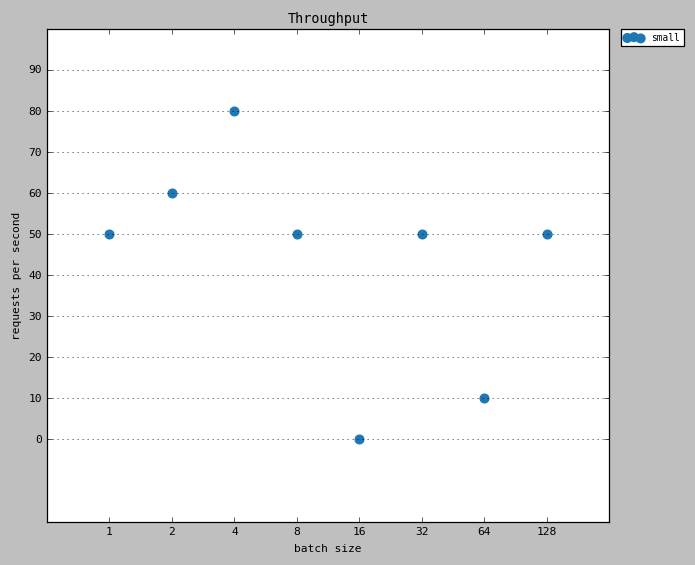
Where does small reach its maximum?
4
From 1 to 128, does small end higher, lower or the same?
the same
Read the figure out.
Title: Throughput
x-axis: batch size, ticks 1 2 4 8 16 32 64 128
y-axis: requests per second, ticks 0 10 20 30 40 50 60 70 80 90
Legend: small
Values:
small: 50 60 80 50 0 50 10 50
